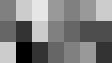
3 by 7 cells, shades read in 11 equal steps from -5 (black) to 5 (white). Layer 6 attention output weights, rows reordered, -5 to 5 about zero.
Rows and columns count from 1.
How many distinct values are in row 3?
6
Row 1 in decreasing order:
4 3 3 1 1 0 0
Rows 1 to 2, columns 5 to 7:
0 1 3 / -1 -2 -2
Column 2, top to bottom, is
3 -3 -5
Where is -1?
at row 2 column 1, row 2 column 5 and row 3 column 4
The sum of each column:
2 -5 4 0 -1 0 -2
